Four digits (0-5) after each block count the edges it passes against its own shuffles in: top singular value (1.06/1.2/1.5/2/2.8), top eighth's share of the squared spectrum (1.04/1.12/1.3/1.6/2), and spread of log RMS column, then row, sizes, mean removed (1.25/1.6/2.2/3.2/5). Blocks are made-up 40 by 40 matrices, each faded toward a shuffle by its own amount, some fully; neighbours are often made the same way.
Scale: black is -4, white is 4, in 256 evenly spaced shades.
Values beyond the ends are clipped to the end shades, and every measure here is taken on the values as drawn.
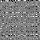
4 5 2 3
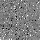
2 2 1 0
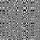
4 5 3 2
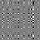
4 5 3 3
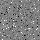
1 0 0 0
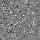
0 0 0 1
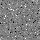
0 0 0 0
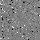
1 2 1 0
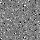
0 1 1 0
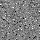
0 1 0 0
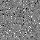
1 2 1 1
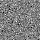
0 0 0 0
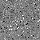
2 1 0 0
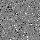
0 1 0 0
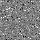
0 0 0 1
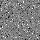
0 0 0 0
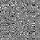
3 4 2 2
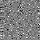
3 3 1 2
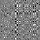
4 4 3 1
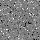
0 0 0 0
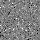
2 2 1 0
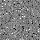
0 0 0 0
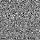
0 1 0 2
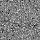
0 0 0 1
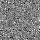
0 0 0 1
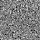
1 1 0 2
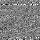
2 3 0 3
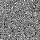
0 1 0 0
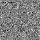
1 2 0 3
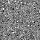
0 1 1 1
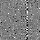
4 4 2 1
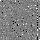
3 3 1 0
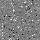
1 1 1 0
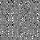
3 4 2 1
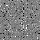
2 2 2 0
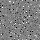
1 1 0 0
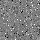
1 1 0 0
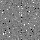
1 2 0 0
